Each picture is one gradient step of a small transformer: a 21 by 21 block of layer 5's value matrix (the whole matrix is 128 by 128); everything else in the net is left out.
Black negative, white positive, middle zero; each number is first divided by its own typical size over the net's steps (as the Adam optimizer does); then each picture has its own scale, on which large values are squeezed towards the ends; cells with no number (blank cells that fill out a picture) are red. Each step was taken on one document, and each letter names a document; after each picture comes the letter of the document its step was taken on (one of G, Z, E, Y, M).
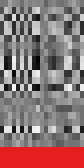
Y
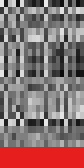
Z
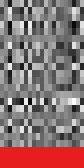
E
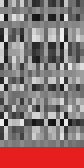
Z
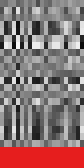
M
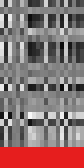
Z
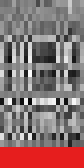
E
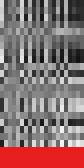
Z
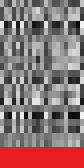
M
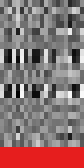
Y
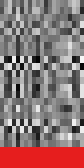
Y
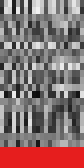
M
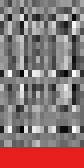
Y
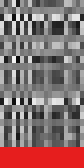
M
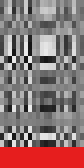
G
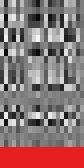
Z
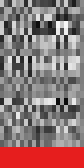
E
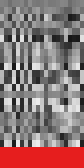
M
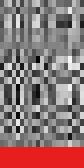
Y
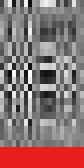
G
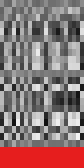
M
